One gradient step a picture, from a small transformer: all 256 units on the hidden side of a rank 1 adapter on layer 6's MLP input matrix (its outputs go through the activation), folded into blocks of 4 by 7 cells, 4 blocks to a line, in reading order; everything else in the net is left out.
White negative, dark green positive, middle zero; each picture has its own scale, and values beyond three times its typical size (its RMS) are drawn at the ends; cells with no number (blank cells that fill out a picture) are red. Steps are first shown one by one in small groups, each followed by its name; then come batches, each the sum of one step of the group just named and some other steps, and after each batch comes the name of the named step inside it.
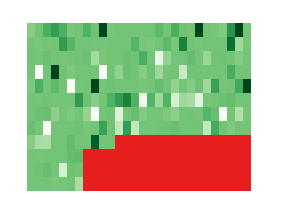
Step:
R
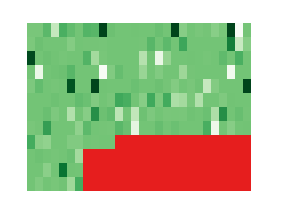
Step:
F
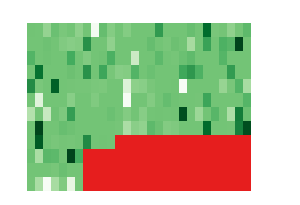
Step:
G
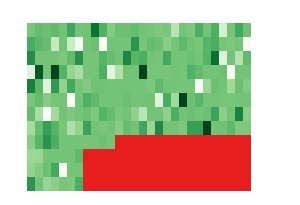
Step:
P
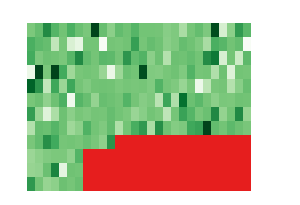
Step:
P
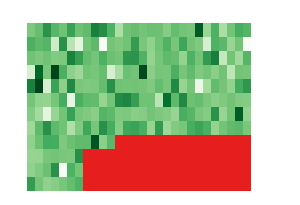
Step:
P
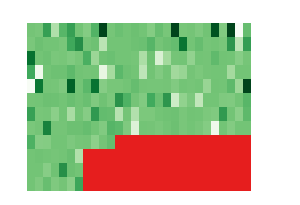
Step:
F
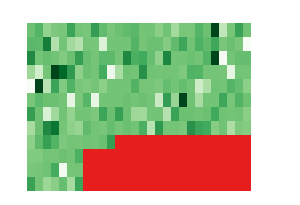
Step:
P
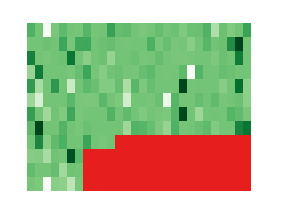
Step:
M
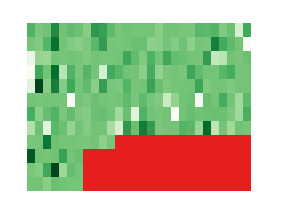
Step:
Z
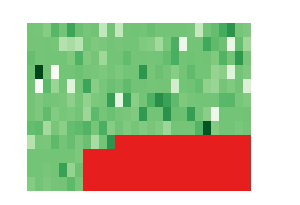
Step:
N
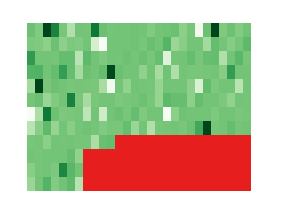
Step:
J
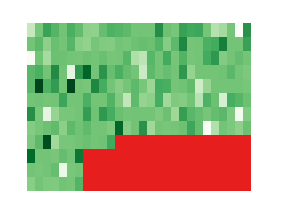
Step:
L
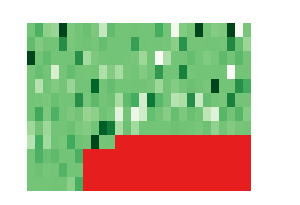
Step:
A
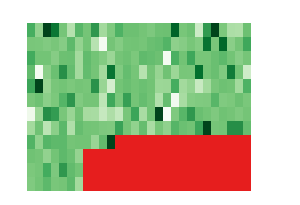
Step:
J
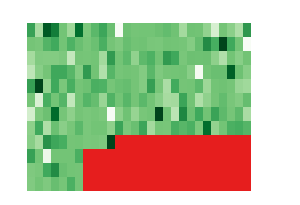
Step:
Z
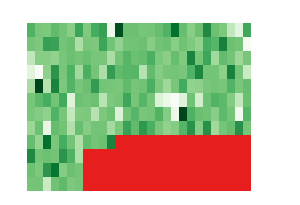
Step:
Z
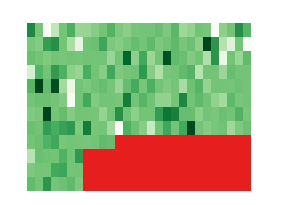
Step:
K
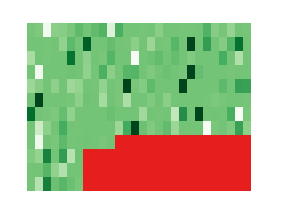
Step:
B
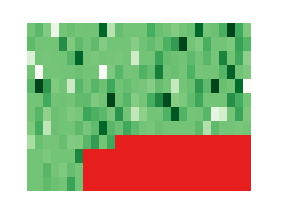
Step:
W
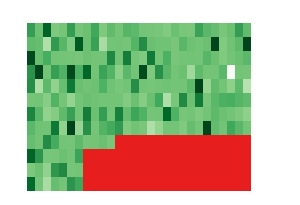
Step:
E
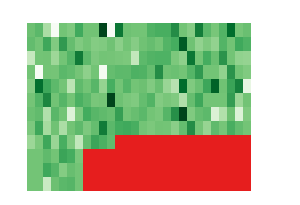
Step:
W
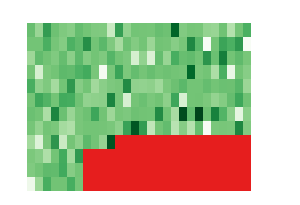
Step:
B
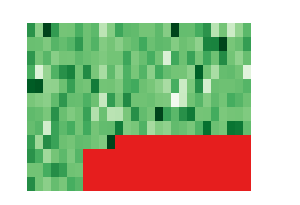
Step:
E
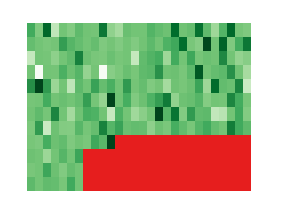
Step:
W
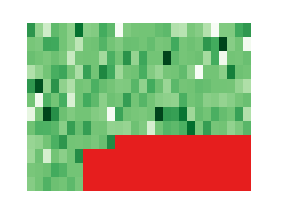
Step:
K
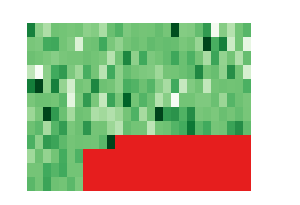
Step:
K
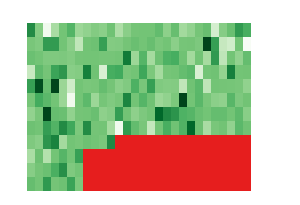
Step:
K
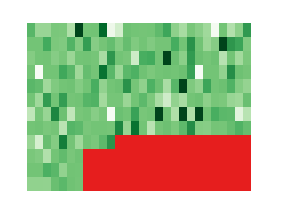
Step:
B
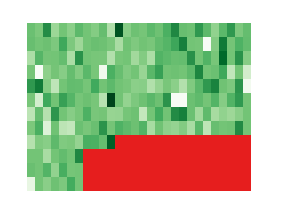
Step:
W
